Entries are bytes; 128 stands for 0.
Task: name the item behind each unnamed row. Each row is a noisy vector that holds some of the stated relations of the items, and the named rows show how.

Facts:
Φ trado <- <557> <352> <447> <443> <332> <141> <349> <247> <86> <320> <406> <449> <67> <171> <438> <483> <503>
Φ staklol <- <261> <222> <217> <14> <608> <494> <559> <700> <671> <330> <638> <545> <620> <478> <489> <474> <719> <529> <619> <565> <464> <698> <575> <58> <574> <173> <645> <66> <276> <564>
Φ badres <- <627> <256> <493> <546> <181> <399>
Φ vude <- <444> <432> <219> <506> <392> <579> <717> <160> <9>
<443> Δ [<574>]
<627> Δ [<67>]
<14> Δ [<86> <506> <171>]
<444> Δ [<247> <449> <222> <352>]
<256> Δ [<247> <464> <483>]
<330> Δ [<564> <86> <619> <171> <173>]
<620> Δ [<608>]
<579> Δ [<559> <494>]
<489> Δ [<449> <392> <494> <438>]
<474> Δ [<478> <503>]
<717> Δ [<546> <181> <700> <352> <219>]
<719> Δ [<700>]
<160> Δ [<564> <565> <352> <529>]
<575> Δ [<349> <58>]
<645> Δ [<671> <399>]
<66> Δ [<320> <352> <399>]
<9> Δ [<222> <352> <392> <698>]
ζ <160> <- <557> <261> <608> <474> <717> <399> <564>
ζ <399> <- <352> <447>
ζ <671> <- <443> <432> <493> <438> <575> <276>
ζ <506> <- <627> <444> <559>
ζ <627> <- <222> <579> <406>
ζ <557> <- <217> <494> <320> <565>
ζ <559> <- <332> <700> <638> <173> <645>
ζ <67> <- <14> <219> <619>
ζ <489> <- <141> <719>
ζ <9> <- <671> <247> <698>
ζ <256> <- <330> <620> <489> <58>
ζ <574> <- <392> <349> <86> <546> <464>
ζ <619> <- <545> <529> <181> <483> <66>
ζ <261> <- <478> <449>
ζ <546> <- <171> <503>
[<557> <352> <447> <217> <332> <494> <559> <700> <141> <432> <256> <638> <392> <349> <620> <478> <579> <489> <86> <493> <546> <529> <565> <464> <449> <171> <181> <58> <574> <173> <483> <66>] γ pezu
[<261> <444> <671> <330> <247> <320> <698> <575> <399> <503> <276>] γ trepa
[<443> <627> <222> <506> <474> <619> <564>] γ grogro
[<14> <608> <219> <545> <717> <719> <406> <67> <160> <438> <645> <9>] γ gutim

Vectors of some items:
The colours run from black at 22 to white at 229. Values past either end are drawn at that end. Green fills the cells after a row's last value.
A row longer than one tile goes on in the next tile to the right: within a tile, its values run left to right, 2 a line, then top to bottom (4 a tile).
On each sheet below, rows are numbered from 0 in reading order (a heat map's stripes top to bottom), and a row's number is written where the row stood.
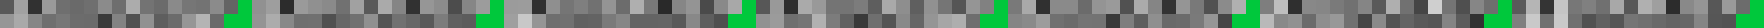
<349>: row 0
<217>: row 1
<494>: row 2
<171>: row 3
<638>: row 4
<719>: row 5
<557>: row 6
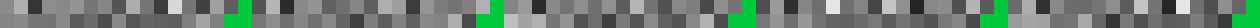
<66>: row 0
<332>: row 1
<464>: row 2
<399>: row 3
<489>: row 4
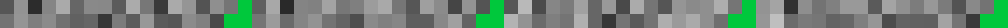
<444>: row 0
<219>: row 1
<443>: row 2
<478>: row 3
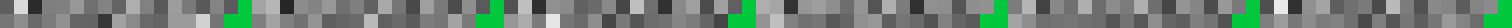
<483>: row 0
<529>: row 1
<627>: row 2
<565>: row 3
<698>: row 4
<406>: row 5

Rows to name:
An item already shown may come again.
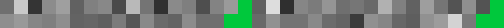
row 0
<222>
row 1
<483>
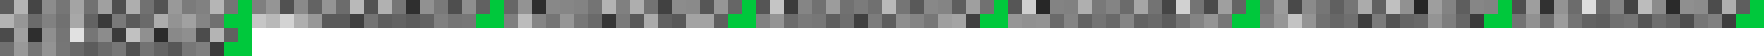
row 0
<443>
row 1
<574>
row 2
<392>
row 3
<247>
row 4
<14>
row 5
<559>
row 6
<399>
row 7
<399>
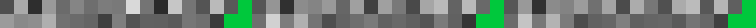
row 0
<256>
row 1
<160>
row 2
<160>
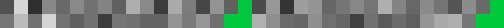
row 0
<67>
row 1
<503>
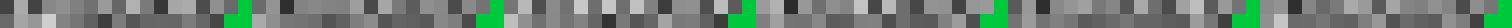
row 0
<506>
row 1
<474>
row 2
<671>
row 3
<608>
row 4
<717>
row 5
<478>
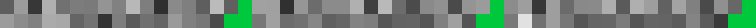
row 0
<546>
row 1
<608>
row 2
<261>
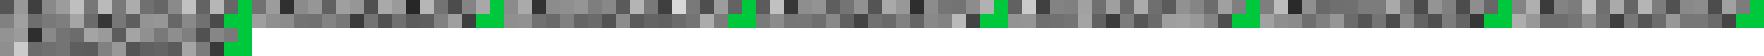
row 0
<432>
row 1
<645>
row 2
<66>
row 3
<332>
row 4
<438>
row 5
<58>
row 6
<276>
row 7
<478>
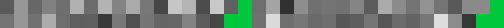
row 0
<9>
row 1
<449>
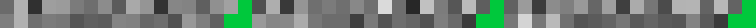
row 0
<320>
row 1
<256>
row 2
<160>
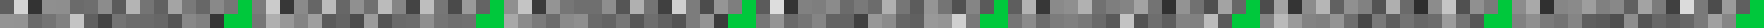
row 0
<141>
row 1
<619>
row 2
<620>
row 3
<483>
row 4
<181>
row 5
<579>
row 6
<66>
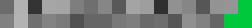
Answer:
<320>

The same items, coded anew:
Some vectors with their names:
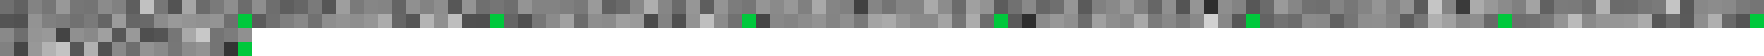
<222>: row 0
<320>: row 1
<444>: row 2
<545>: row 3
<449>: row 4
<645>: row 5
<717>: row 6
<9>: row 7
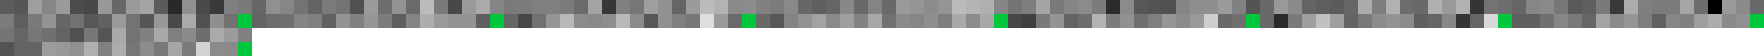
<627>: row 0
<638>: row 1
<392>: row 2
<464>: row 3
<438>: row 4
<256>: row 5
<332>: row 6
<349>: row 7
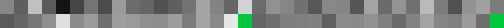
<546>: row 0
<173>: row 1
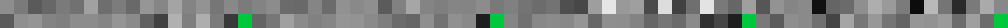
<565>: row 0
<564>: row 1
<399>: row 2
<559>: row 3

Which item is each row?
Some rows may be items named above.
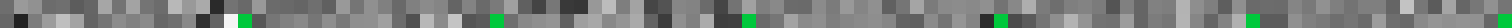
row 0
<256>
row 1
<320>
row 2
<557>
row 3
<564>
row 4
<719>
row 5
<222>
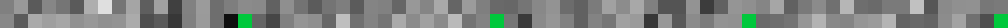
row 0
<160>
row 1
<247>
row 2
<506>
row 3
<717>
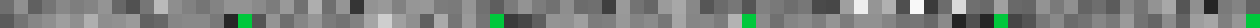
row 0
<474>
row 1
<181>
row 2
<141>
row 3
<399>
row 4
<406>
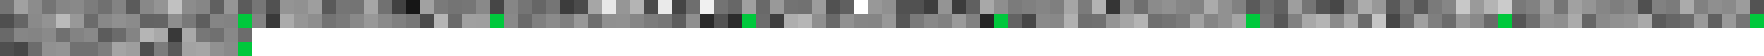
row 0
<330>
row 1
<67>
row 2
<399>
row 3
<261>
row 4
<219>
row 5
<574>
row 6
<14>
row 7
<579>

